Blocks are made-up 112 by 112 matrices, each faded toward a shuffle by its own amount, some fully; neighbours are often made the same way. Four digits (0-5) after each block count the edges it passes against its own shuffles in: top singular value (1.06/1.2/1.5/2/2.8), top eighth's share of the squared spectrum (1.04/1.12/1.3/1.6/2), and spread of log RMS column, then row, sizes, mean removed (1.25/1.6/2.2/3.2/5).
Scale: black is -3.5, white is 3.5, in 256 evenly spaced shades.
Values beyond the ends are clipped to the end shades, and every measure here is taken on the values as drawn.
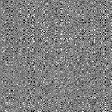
5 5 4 3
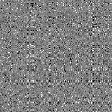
5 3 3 2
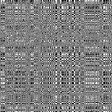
5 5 4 4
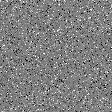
0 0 0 0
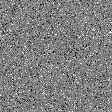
0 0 0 0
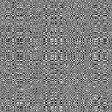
5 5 4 4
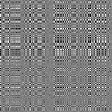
5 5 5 5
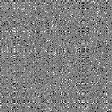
5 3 3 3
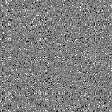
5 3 2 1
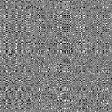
5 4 3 3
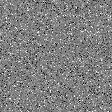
2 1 0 0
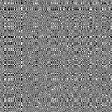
5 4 4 4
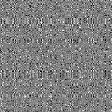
5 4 3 3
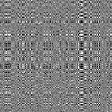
5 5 4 4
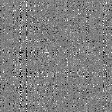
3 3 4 3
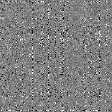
2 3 3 3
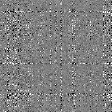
2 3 4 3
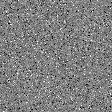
1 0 0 0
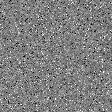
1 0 0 0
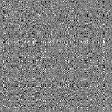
5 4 3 3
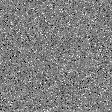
2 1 0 0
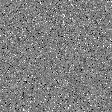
0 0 0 0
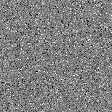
1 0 0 0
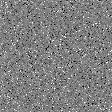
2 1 0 0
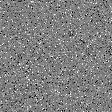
2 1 0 0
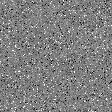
2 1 0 0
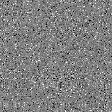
4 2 1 1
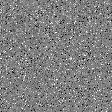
3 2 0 1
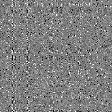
4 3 2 1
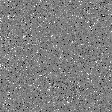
2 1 0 0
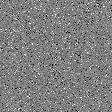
0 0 0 0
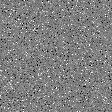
0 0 0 0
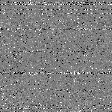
2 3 1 3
